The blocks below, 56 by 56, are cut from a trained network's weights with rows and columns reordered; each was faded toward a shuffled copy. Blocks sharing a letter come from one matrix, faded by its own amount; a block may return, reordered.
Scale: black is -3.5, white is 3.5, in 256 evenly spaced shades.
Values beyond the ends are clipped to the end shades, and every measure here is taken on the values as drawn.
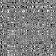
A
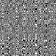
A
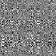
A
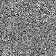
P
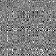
A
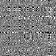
A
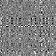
A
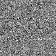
P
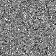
P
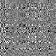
A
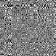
A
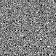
P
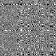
A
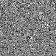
P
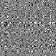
A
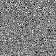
P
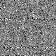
P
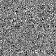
P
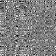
A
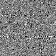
P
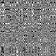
A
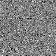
P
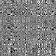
A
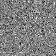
P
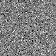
P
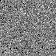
P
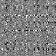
A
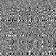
A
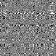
A
